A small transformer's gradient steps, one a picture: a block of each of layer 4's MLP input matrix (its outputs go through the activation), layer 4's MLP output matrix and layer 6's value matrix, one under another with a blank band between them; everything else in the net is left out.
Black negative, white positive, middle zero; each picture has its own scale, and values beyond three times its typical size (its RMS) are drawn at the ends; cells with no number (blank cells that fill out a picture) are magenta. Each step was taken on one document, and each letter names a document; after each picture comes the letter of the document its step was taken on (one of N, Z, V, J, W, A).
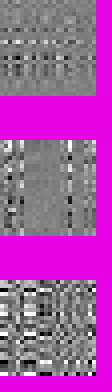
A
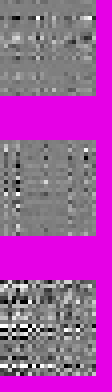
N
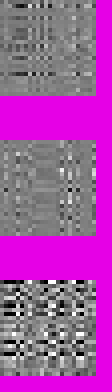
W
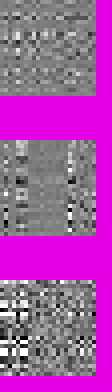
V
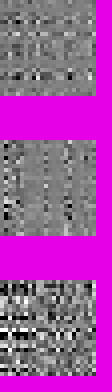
V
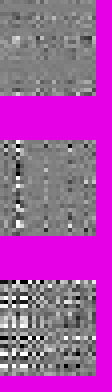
N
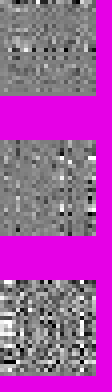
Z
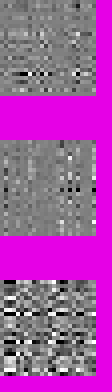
W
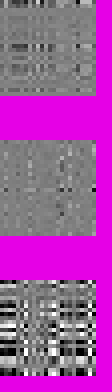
W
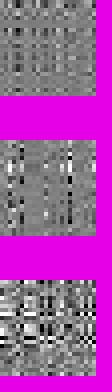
A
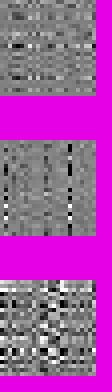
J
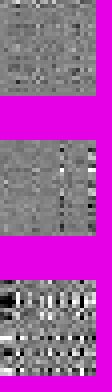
Z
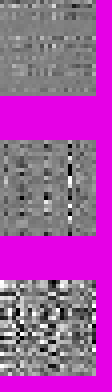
J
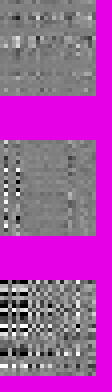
N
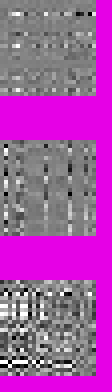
N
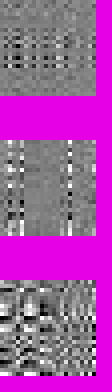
A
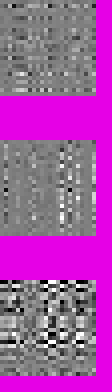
W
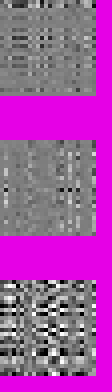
W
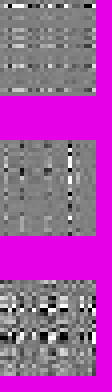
J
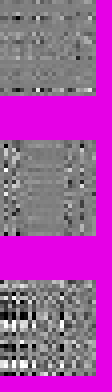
N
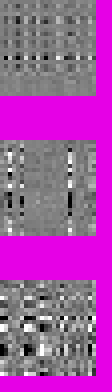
A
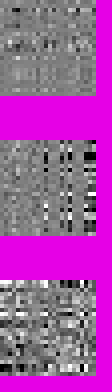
Z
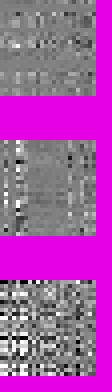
N
